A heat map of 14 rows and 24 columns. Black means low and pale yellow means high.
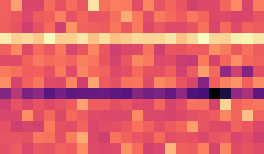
Odd lines: rows 4 and 9. Ninth with the lowest average: middle right. Odd patch: rougher, in the middle right. Roughest part: middle right.
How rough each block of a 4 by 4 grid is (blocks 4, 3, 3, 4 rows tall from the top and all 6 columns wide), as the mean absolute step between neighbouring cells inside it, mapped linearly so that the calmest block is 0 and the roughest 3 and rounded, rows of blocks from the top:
1111 | 0001 | 1223 | 0000
